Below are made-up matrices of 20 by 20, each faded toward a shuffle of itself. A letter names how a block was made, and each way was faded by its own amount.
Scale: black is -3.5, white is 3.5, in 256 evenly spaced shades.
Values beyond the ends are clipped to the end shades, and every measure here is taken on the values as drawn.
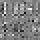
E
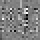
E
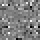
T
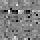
T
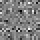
T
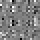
E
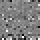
T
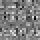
T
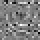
E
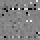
T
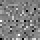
T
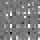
E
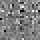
T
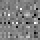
E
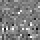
T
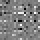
E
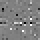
E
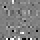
E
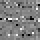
T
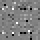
E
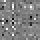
E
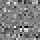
T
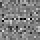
T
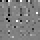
E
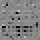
E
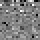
T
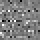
T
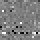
T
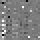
E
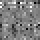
T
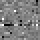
T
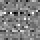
T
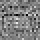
T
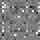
E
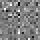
E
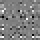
E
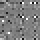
E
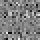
T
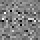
T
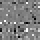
E
